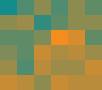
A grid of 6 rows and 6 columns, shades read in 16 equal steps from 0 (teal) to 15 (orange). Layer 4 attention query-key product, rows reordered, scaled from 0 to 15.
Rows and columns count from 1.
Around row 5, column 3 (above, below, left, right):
12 8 4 9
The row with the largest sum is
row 6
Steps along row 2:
up down up up same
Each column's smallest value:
0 4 2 4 8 5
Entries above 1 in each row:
5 6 6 6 6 6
